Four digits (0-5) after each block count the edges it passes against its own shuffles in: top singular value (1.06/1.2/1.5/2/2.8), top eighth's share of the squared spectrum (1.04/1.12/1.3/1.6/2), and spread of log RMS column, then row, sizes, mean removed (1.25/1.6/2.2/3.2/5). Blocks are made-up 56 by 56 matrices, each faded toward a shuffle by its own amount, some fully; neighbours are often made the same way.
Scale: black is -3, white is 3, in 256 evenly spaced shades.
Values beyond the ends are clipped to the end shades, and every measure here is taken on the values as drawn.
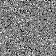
3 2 0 1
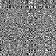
4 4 2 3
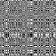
5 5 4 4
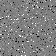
2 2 0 0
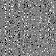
3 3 2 1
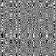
4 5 4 3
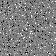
1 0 0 0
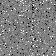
2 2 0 0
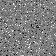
0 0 0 0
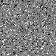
3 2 1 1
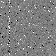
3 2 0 0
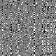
4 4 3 0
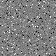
1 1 0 0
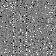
3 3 1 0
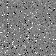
2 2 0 0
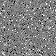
2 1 0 0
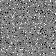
0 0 0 0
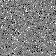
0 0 0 0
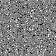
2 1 0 0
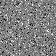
0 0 0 0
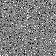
1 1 0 0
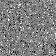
2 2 0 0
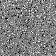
0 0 0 0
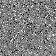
2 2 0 0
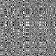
4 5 3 3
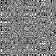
4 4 2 2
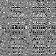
4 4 3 2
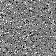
2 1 0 0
